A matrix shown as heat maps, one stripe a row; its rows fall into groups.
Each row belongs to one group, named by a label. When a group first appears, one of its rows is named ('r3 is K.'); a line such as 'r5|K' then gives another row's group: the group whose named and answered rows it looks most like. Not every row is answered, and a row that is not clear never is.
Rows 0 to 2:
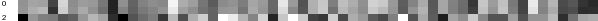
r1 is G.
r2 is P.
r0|G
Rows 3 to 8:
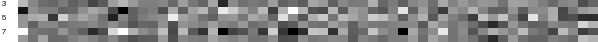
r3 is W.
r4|P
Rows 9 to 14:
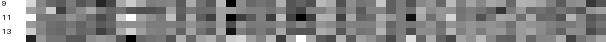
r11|W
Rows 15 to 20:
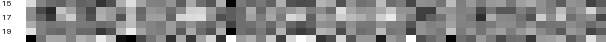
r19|W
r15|W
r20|P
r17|G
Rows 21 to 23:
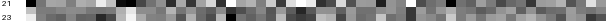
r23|W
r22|W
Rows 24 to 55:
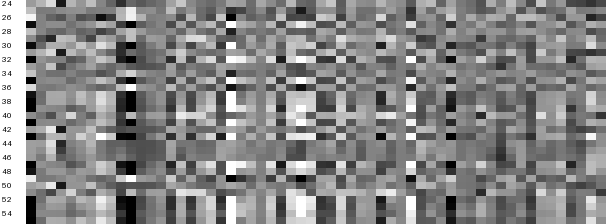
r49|W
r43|P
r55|P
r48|P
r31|G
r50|G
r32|P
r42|G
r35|P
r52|P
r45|G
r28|W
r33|G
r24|G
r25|W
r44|G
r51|G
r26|W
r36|W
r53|P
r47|P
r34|W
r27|P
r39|P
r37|P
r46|G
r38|P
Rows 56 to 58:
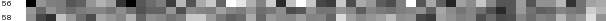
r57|G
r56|P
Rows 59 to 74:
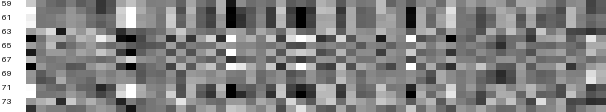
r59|W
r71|W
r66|P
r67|W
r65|G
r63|G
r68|P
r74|P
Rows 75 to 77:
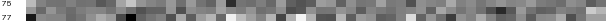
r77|P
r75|W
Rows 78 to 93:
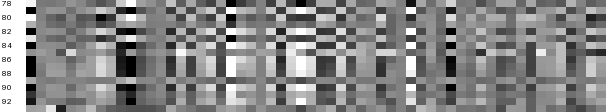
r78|W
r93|G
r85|G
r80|W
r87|P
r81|W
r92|P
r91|P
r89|W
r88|P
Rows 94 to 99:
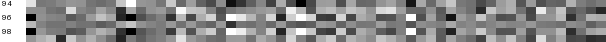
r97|W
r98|P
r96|P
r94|W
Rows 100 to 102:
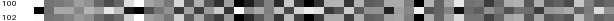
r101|P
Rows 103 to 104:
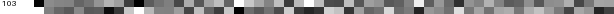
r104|W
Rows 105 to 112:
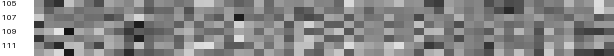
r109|G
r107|W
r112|G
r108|P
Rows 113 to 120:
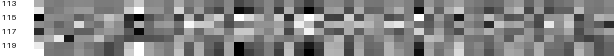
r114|W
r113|W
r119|W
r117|P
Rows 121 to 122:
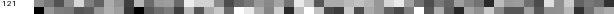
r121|G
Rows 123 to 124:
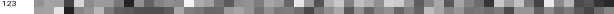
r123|G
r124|G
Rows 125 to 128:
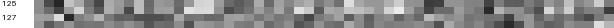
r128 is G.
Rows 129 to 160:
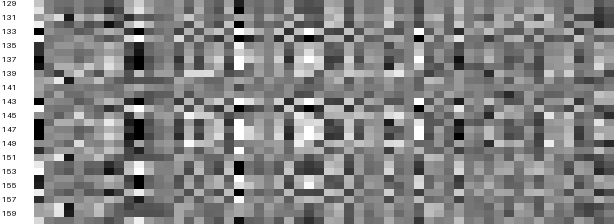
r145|G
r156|W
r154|P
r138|P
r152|W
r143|P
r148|P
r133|P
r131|G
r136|P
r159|G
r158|G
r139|G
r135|P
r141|W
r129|W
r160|W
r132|W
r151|G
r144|W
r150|P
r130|W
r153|W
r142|G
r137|P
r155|P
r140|G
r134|W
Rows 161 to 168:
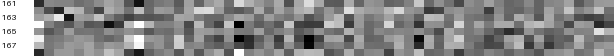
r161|P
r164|W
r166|W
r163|G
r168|P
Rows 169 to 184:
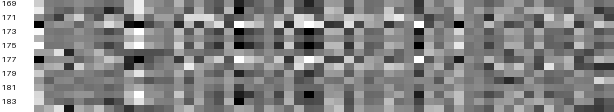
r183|W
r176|G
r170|W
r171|G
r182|W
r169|W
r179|W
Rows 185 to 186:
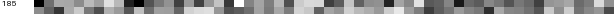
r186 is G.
